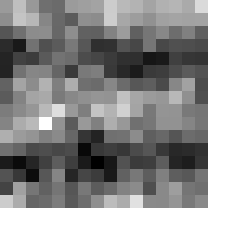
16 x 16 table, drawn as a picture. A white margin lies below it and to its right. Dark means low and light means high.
Grain: streaks across. Stripes: horizontal, repeating 2 times. Ninth with the highest average: middle left.
